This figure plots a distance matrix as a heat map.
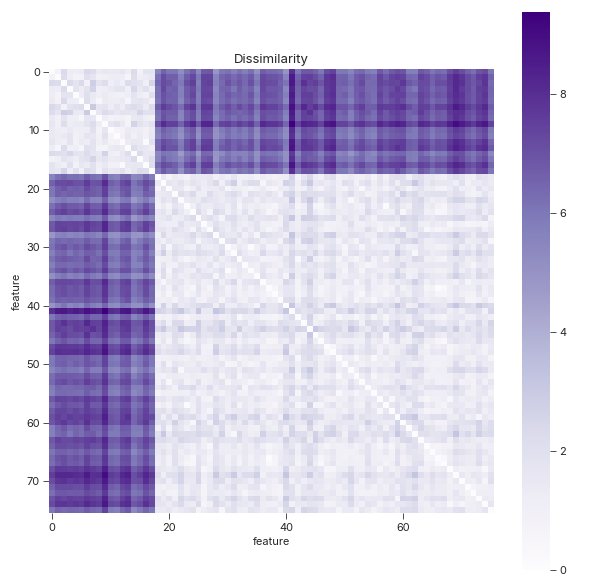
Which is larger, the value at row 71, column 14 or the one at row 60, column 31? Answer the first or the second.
the first
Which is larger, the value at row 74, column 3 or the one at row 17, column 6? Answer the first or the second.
the first
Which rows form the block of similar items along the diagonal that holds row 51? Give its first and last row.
18 to 75
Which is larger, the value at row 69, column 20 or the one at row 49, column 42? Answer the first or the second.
the first
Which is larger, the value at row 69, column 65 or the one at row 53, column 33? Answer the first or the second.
the first
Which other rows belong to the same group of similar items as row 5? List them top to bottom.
0, 1, 2, 3, 4, 6, 7, 8, 9, 10, 11, 12, 13, 14, 15, 16, 17
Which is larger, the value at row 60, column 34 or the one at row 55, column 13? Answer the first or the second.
the second
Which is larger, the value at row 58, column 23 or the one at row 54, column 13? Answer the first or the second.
the second
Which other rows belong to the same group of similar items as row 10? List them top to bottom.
0, 1, 2, 3, 4, 5, 6, 7, 8, 9, 11, 12, 13, 14, 15, 16, 17
